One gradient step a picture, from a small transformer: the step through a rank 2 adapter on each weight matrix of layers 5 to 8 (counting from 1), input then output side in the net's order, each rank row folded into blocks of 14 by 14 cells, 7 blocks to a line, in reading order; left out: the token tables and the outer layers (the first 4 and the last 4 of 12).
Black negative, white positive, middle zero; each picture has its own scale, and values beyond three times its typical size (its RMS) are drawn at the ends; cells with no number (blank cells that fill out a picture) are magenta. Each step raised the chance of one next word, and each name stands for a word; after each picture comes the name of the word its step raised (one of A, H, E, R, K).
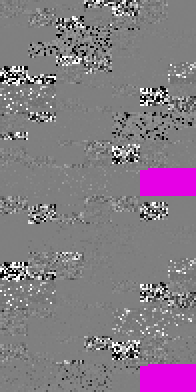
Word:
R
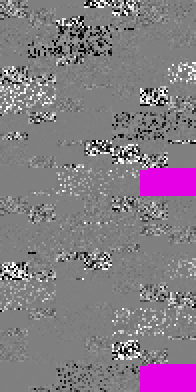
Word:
R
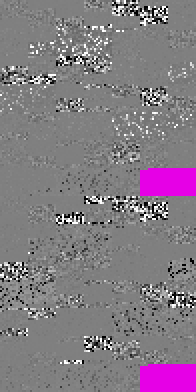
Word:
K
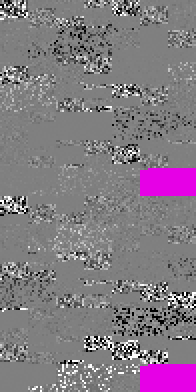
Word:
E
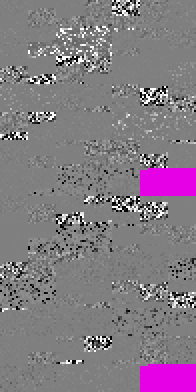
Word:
K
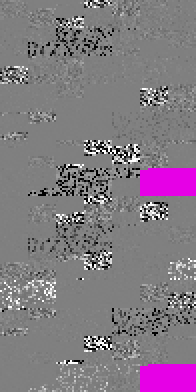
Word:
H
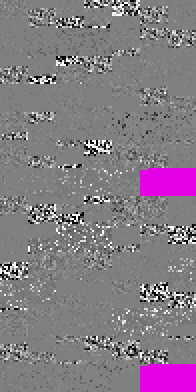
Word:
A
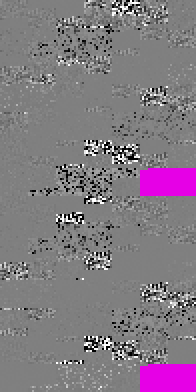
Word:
H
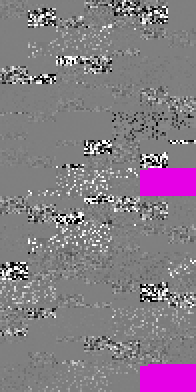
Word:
A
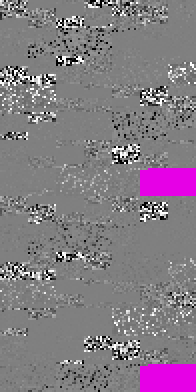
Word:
R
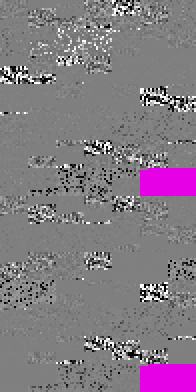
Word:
K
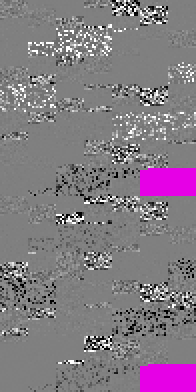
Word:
K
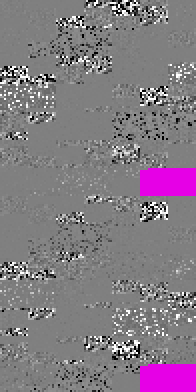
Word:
R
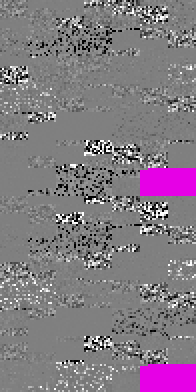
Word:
H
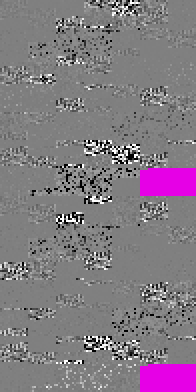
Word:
H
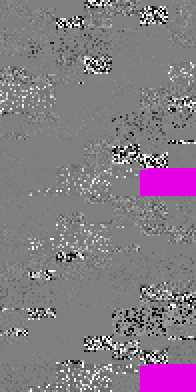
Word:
E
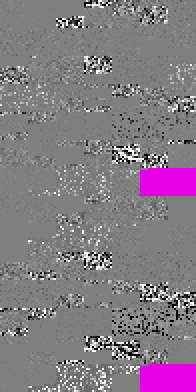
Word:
E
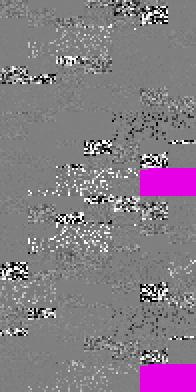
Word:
A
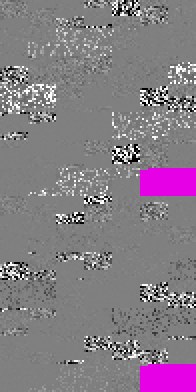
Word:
E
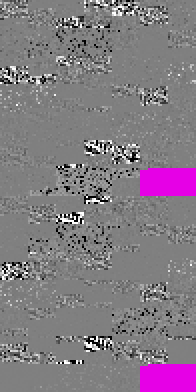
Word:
H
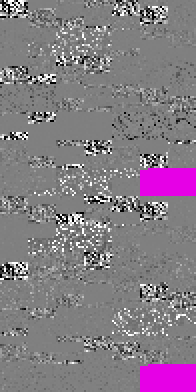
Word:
A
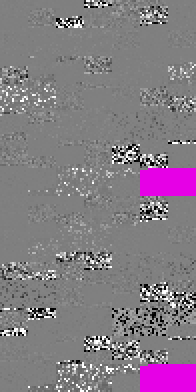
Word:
E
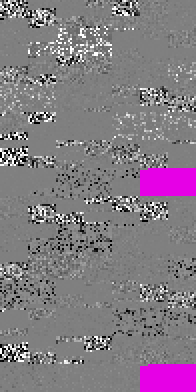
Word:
K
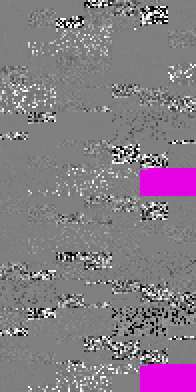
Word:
E
